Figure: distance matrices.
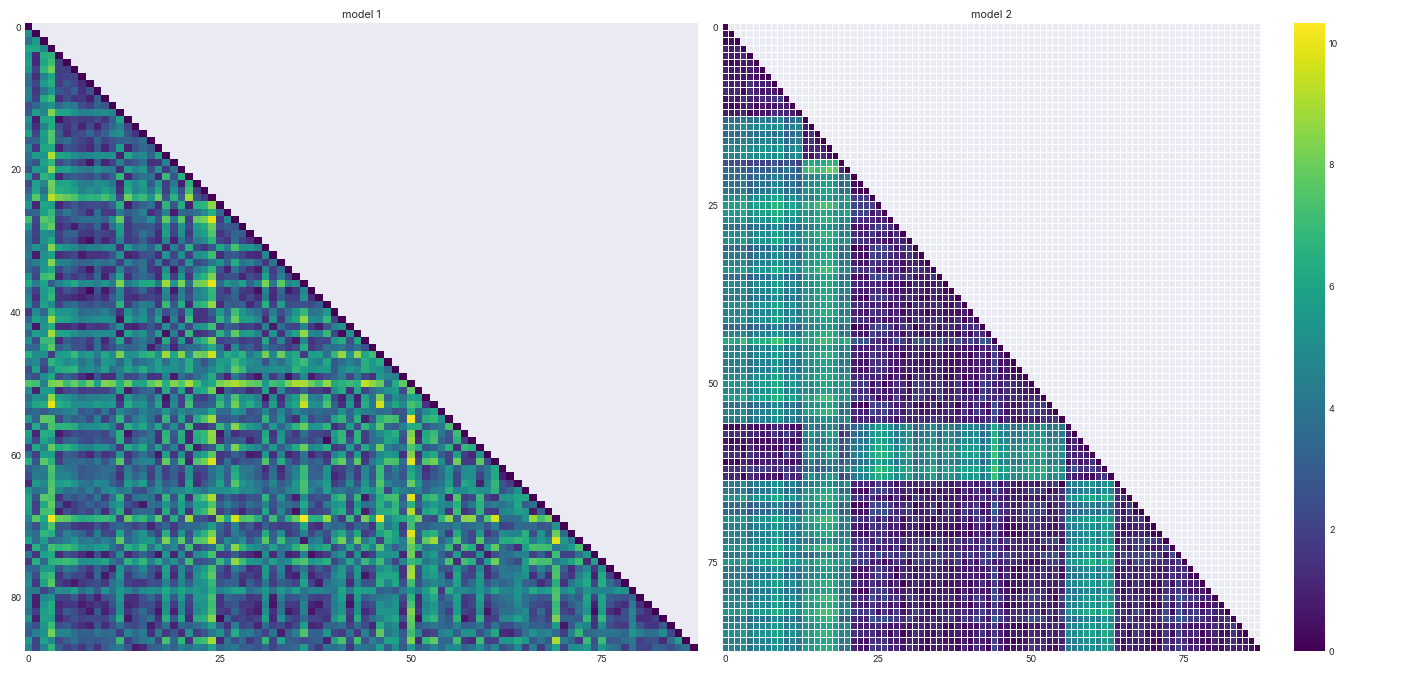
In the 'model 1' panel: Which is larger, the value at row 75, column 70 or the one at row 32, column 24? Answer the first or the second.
the second
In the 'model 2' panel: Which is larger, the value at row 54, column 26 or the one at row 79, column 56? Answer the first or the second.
the second
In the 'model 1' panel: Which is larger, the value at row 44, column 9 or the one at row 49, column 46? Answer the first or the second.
the second
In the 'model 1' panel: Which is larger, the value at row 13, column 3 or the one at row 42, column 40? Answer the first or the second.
the first
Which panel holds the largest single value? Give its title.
model 1
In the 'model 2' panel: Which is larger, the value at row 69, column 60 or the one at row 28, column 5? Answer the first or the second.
the first
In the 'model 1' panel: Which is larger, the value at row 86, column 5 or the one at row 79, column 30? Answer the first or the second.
the second
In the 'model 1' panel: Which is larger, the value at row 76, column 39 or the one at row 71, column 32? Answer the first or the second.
the second
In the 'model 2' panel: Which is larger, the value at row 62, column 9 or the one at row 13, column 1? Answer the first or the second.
the second
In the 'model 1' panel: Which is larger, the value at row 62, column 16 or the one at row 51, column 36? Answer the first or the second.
the second
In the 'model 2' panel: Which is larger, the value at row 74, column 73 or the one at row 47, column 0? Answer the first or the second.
the second
